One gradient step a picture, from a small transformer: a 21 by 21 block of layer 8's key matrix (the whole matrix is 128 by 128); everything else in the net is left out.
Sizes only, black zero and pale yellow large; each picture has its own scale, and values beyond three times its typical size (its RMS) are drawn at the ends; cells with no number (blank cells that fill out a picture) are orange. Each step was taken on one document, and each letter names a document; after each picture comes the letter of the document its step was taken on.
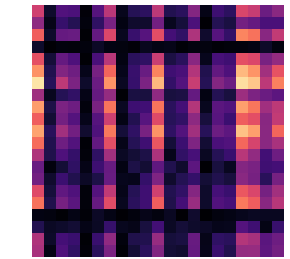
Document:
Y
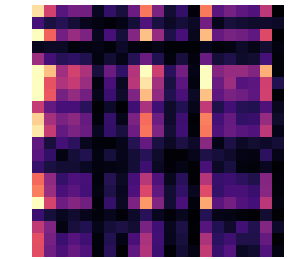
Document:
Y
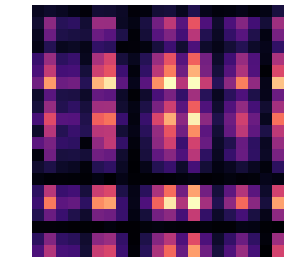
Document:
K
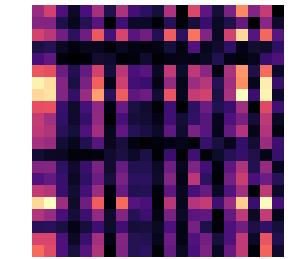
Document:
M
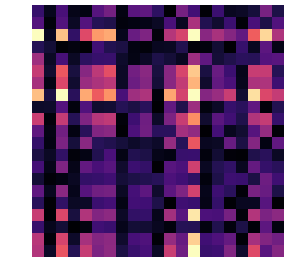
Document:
M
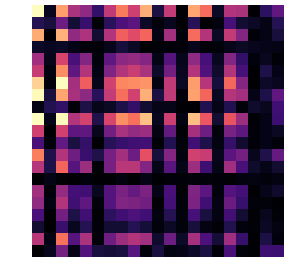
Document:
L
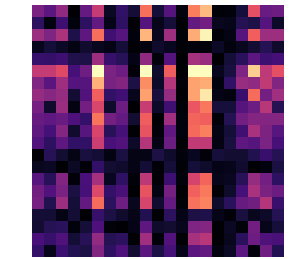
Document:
Y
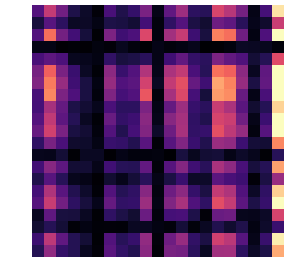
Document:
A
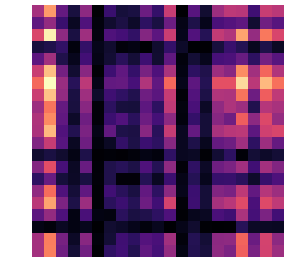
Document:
A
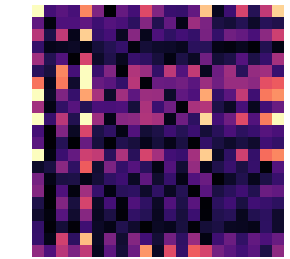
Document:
L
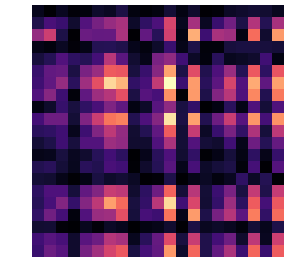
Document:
K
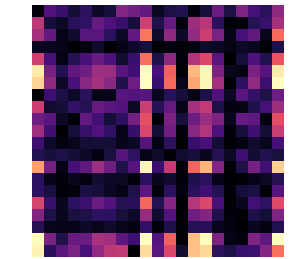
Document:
L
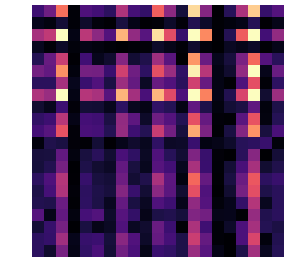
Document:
M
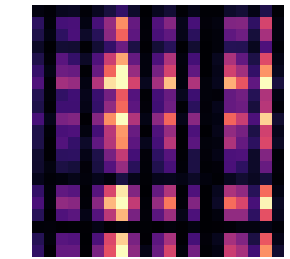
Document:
K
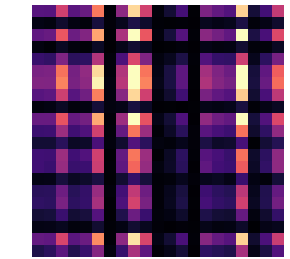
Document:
L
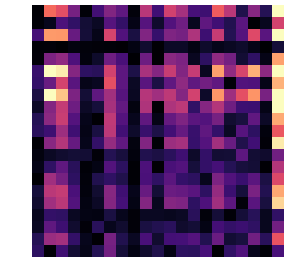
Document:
Y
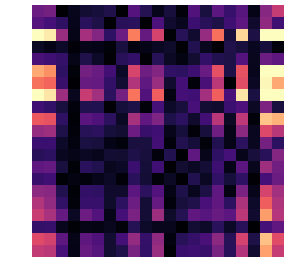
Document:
M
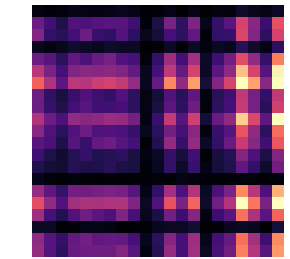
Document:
K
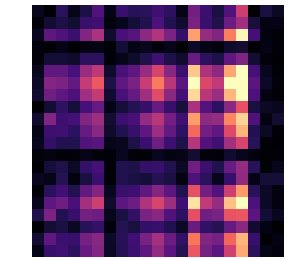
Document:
M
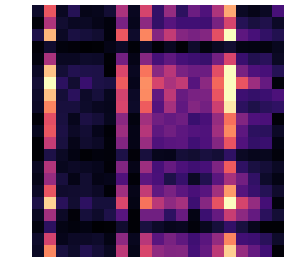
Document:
A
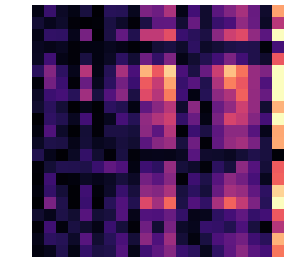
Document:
Y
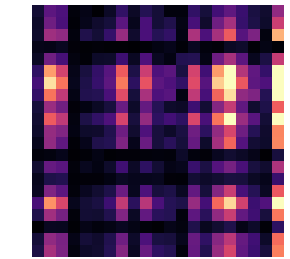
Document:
M
